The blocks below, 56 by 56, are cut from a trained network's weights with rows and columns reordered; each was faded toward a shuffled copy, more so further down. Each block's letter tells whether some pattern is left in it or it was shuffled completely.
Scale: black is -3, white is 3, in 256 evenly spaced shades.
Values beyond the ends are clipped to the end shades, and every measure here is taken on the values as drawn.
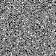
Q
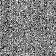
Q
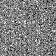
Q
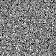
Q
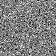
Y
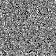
Q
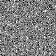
Q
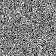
Q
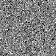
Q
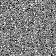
Y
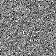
Y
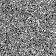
Y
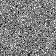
Y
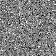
Q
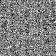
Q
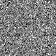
Q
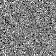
Q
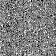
Q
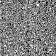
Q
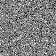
Y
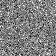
Y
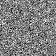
Y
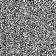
Q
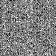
Q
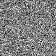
Q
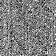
Q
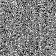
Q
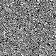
Y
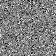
Q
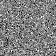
Y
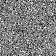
Y
